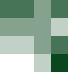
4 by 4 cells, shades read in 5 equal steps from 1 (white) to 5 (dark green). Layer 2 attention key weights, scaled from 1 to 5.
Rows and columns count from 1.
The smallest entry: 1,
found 2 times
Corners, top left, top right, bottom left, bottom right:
4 4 1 5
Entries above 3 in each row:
3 0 1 1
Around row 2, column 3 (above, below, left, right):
3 3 3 2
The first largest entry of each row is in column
1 1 4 4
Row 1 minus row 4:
3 3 1 -1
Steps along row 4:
same up up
